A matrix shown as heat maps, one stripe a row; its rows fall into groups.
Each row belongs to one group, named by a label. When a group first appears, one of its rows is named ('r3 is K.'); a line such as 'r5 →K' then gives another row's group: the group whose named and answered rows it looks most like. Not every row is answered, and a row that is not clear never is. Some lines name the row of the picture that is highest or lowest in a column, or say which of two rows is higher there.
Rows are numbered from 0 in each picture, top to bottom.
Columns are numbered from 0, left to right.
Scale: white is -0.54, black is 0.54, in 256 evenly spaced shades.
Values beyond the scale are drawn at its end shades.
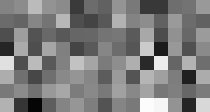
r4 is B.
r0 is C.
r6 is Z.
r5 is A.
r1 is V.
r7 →A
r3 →Z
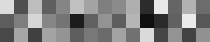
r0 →B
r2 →Z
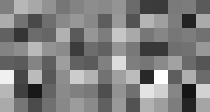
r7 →A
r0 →C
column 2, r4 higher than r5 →Yes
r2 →V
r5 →B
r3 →C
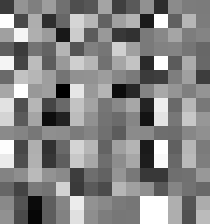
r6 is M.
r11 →B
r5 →C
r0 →Z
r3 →V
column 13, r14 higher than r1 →Yes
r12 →C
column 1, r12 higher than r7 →No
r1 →B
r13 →V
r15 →A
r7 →B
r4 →B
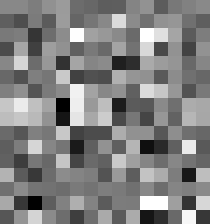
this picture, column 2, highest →14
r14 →A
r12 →A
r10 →C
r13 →Z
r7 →M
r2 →A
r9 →V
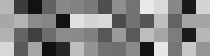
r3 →B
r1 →M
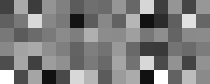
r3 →C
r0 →Z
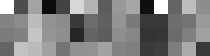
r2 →C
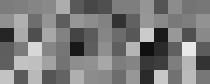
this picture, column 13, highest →2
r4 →C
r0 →V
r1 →M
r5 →B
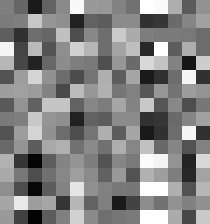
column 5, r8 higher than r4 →Yes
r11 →A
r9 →C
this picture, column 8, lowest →2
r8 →C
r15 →A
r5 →C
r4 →A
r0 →A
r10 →Z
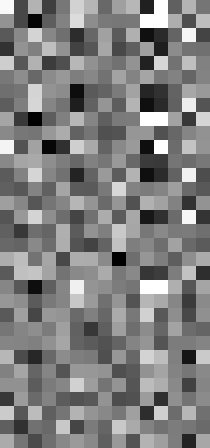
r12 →C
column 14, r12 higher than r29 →Yes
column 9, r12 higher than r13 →No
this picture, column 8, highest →18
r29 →B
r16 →V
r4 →B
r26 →M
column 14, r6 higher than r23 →No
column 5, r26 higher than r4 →Yes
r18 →M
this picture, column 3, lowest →3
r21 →A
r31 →A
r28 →Z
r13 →V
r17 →V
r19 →C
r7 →C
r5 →Z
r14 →A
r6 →C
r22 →Z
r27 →A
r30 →V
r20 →A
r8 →A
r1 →A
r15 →C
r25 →A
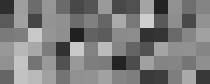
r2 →C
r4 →M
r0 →Z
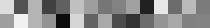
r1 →M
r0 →B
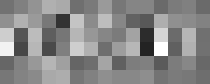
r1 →M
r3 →B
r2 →B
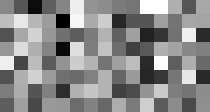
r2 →C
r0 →A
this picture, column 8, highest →1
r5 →C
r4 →B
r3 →M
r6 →M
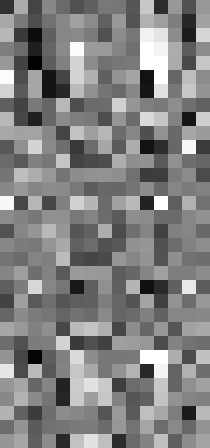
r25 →A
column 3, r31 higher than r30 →No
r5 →B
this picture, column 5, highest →20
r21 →Z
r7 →V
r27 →M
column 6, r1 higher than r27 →Yes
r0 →Z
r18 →V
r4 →A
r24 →V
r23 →M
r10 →C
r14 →B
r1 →A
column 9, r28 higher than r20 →Yes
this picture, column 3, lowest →16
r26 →B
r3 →A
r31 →M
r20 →C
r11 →V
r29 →A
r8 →A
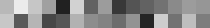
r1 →B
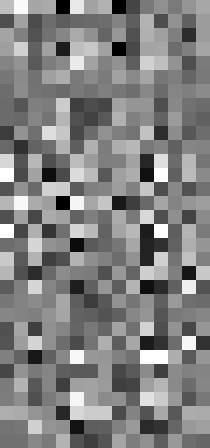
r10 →V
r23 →Z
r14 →M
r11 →B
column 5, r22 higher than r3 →Yes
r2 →A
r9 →Z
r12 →B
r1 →Z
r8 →V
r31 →V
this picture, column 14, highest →24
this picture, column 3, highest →12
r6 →Z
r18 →B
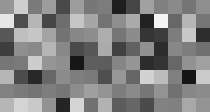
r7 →M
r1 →B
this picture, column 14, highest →2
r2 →C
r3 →Z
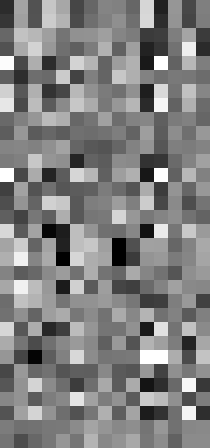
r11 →C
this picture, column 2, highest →25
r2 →C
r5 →V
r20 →M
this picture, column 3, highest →16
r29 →C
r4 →B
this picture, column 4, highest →18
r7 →B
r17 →M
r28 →A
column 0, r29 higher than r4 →Yes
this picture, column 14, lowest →25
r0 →Z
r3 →C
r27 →C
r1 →Z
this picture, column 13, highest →24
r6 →B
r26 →Z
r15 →V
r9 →Z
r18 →M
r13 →Z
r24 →A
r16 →B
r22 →Z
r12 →B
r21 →C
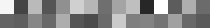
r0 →B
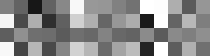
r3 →B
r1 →B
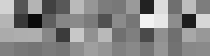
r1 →A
